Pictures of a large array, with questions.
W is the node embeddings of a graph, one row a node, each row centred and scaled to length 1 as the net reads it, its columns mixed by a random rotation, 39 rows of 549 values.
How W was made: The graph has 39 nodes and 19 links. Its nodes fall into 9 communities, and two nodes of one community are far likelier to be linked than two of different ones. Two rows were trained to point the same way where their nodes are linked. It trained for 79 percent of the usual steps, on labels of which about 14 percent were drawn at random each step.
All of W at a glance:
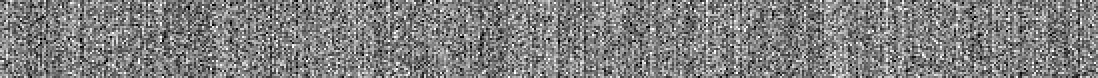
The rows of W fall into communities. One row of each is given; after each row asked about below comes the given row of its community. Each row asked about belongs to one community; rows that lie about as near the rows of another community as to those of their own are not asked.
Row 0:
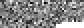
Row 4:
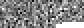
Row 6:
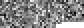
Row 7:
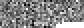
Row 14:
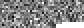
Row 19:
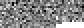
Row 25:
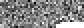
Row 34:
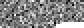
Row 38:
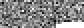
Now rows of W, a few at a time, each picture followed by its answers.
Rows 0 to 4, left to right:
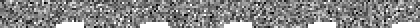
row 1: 14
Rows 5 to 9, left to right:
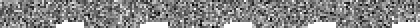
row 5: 0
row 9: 19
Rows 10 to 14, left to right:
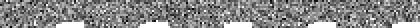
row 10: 38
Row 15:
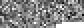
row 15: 6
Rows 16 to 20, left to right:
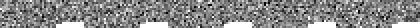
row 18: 34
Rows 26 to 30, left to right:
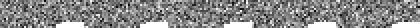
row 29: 0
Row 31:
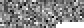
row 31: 7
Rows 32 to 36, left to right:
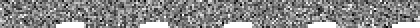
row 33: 4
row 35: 25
